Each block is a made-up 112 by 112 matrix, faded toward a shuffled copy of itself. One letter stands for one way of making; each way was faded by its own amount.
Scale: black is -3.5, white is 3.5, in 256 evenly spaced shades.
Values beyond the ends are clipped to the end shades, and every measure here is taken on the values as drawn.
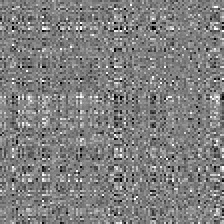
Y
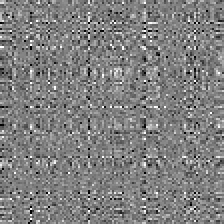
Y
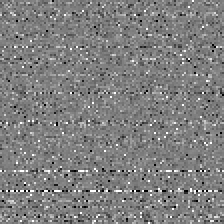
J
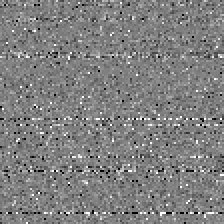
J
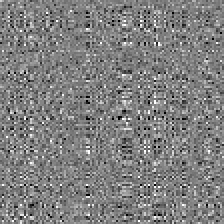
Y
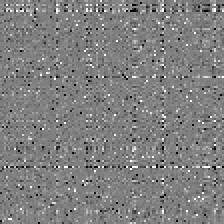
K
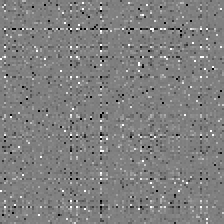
K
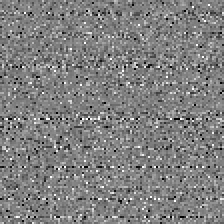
J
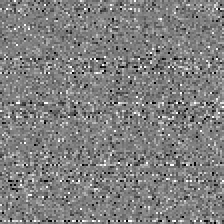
J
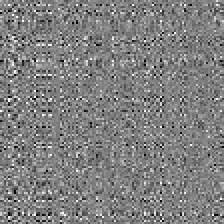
Y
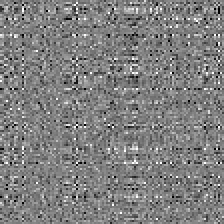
Y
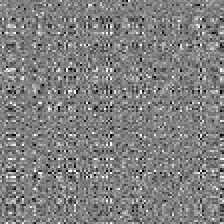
Y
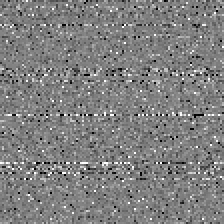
J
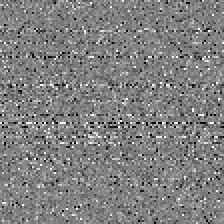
J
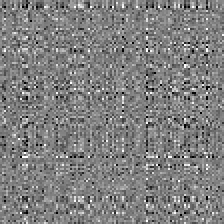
Y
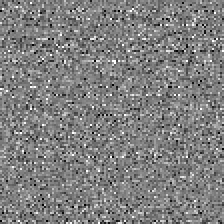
J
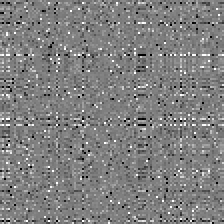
K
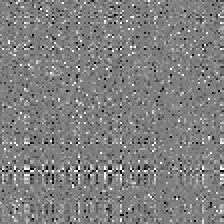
K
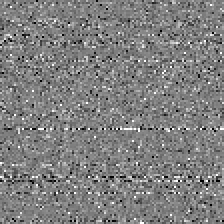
J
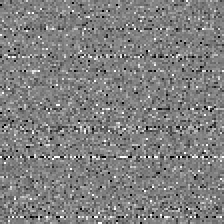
J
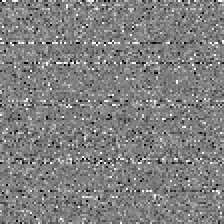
J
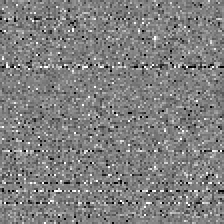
J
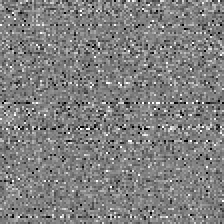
J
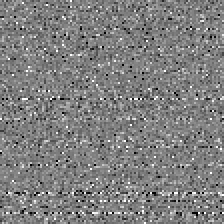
J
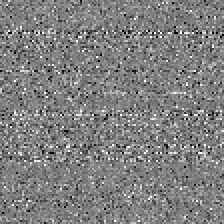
J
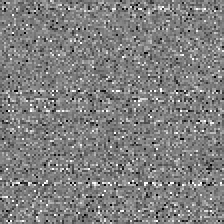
J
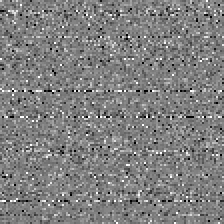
J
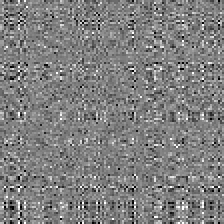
Y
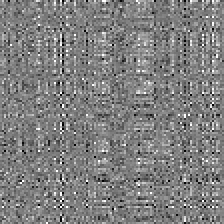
Y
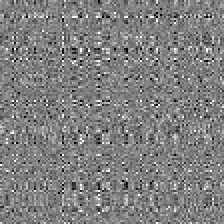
Y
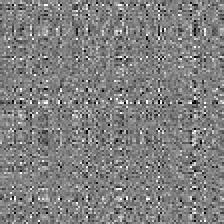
Y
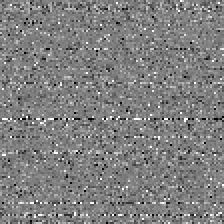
J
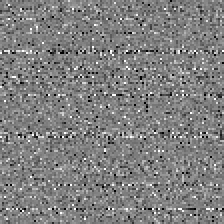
J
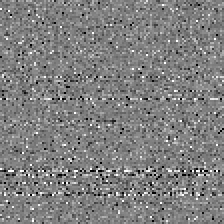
J
